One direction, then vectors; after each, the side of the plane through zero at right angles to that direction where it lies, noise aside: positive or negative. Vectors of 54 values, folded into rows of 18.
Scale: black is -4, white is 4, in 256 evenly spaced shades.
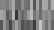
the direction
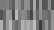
negative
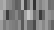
positive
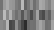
positive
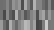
negative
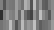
negative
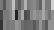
positive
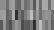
positive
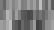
negative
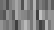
negative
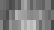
negative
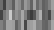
negative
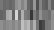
negative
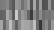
negative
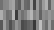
positive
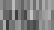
positive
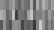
positive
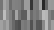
negative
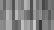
negative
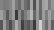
positive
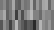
positive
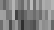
positive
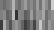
positive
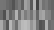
negative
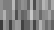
positive
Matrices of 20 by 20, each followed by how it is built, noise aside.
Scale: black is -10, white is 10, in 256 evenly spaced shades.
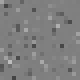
sparse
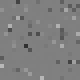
sparse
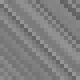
Toeplitz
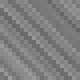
Toeplitz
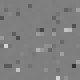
sparse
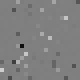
sparse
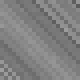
Toeplitz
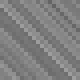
Toeplitz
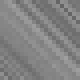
Toeplitz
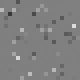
sparse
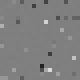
sparse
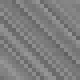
Toeplitz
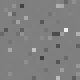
sparse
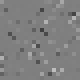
sparse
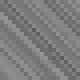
Toeplitz
